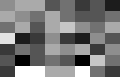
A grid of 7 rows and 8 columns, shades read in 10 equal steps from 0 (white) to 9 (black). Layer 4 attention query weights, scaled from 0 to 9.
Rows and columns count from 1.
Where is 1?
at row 4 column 1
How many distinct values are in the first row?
6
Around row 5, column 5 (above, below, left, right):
7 6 3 3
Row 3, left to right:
5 3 6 3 2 4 5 3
